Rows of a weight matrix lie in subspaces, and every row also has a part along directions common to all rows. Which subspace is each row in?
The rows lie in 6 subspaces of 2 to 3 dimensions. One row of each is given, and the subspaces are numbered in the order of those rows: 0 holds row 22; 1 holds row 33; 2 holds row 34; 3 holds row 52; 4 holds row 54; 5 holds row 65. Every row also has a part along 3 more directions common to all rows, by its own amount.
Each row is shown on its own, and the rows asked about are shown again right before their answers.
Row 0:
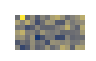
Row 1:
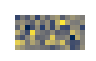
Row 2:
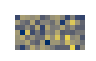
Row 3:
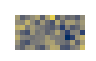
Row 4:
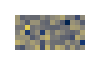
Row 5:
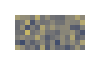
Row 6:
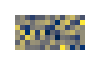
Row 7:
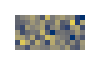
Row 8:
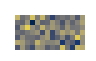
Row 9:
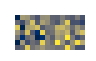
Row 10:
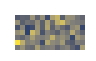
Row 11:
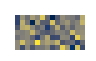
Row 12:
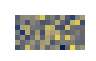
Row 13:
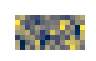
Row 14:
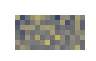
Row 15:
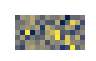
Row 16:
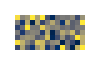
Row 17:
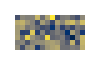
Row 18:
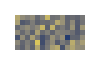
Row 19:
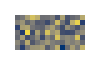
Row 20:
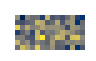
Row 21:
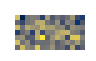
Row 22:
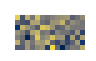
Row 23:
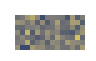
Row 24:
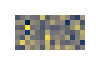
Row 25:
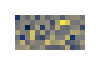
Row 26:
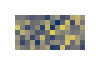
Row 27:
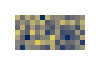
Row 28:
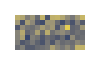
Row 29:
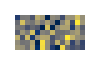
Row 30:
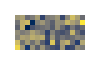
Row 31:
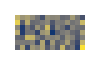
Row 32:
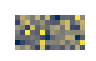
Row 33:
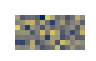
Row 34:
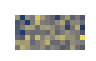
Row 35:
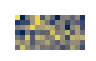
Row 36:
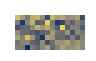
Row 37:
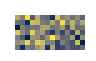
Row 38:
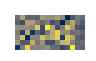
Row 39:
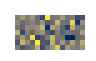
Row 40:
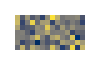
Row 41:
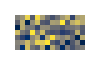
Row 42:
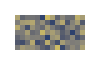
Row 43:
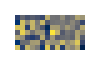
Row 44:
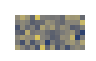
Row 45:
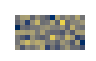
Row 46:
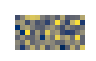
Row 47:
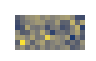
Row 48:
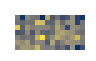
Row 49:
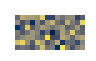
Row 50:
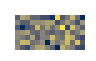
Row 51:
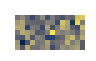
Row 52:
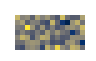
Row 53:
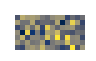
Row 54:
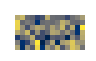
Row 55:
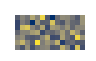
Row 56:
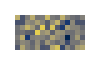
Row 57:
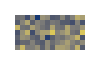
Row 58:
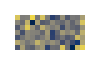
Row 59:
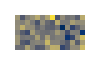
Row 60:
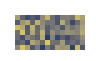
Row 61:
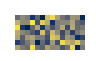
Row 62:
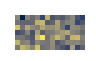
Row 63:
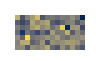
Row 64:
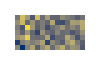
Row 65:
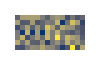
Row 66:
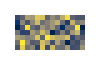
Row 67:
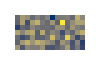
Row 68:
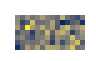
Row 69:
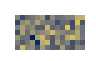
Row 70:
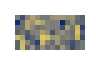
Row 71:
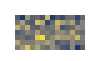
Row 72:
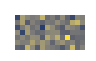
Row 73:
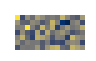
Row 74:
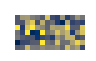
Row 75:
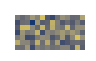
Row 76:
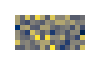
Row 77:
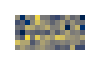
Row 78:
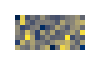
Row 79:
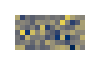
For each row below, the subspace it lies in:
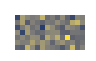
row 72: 5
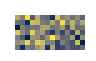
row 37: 0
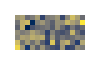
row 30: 3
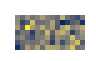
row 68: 3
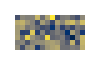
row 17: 0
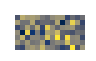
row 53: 5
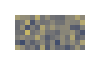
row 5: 3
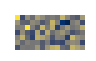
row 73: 3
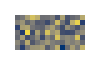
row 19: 5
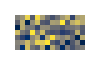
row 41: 0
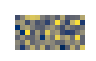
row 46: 5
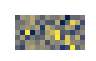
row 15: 5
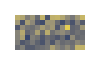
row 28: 2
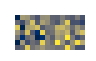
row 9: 3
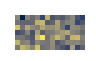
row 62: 2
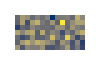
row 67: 0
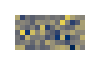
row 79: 5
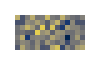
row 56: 4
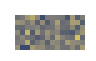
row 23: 5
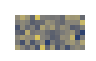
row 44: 3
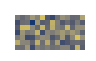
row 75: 1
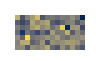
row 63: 2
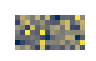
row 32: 3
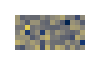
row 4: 3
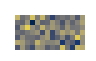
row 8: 1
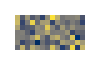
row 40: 1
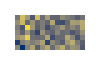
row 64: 3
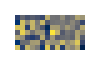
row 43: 1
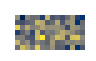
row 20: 2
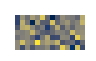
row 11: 1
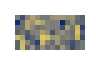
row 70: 4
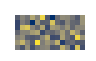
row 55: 1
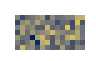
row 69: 4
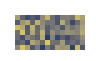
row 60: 5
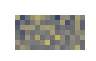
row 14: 2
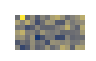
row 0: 2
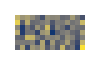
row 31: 1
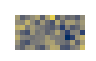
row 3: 0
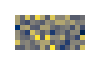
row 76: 0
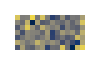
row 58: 1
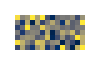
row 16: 1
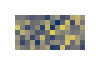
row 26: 4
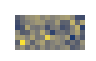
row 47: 4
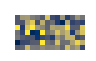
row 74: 3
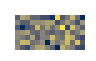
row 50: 0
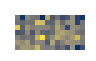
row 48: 2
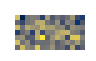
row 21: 2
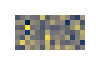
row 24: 3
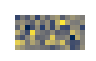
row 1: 3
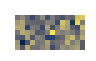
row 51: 4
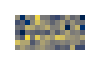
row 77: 2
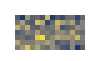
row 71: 2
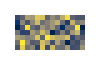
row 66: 4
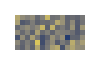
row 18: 4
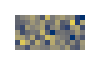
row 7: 4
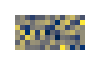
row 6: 5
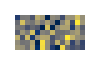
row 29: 4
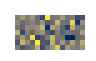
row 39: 4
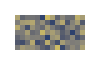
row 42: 1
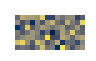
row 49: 1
